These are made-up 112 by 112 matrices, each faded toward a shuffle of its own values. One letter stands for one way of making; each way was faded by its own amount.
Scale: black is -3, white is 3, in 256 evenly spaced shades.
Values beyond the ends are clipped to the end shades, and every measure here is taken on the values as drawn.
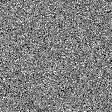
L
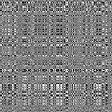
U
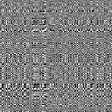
U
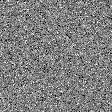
L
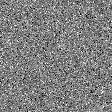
L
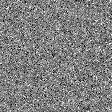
L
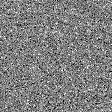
L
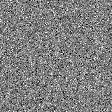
L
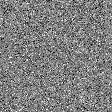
L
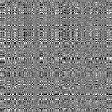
U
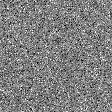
L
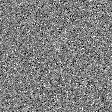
L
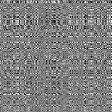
U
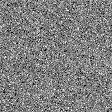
L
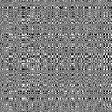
U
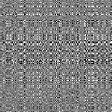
U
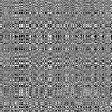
U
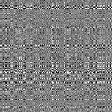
U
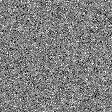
L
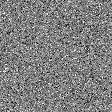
L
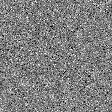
L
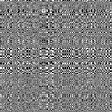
U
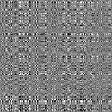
U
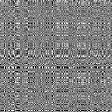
U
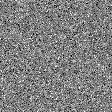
L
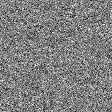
L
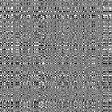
U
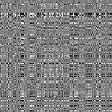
U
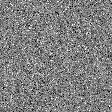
L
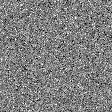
L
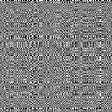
U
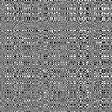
U
